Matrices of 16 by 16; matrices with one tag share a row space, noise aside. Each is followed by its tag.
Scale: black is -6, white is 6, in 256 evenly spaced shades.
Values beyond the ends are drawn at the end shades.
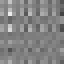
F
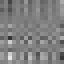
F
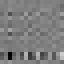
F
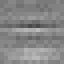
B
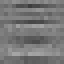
B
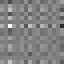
F
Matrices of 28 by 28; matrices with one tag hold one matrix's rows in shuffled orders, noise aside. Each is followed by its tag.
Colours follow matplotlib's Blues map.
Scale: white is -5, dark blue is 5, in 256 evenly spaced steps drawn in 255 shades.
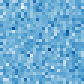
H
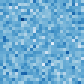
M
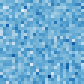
H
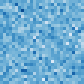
M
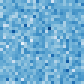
H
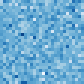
M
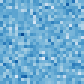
M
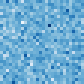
H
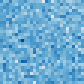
M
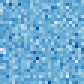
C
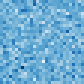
M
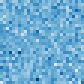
C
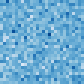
H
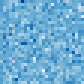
M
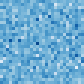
C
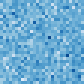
H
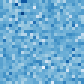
M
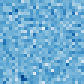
M
